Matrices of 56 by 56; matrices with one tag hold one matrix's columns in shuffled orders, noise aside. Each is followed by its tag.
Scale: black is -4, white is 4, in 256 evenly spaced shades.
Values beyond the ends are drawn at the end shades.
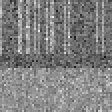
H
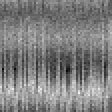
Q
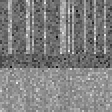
H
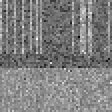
H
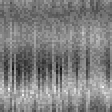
Q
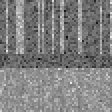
H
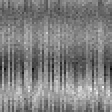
Q
